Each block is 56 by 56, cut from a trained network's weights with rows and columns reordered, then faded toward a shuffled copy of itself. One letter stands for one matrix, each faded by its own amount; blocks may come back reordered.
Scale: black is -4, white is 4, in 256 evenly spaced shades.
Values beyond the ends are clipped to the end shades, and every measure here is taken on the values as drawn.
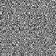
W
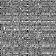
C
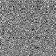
W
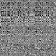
C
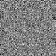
W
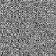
W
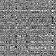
C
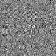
W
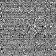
C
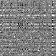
C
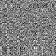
W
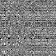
C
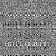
C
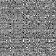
C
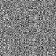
W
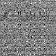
C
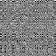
C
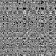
C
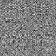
W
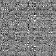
C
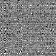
C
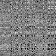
C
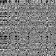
C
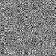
W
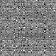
C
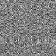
W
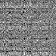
C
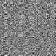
W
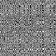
C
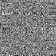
W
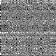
C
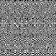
C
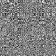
W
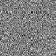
W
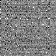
C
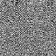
W
